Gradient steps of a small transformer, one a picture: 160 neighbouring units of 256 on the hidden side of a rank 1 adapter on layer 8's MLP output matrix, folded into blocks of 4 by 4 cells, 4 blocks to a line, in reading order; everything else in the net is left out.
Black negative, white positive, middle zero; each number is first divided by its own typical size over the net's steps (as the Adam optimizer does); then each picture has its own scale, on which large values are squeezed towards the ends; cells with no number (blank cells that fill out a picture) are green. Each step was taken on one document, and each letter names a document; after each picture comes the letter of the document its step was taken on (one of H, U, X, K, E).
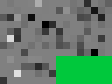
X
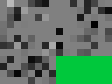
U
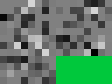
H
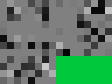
U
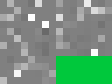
X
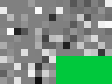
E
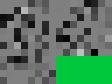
H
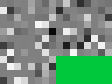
E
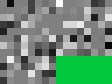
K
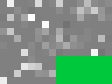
X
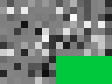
E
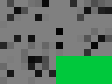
U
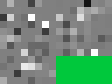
X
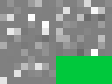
X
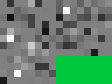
X
